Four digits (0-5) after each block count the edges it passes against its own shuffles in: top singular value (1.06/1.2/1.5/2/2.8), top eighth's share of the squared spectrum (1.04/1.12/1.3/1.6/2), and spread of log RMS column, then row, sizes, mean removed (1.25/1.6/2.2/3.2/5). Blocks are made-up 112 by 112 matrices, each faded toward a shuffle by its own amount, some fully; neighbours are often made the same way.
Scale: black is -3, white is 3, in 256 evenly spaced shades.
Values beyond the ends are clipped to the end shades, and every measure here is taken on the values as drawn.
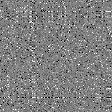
4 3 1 2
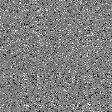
3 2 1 2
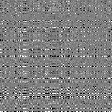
5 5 3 4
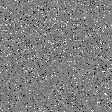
1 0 0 0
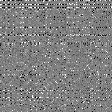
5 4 2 3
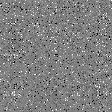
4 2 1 1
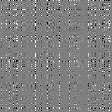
5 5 4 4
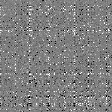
4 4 3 3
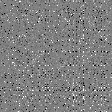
4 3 2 2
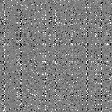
5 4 3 3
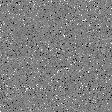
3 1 0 0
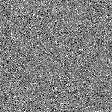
3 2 0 0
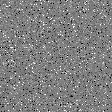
2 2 0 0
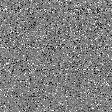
1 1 0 2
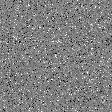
0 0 0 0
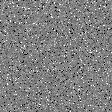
0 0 0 0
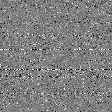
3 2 0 3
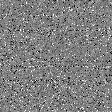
1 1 0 2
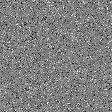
1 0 0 0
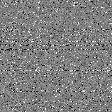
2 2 0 3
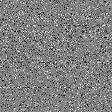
1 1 0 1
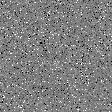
0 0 0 0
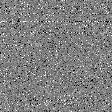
2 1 0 2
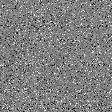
1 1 0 1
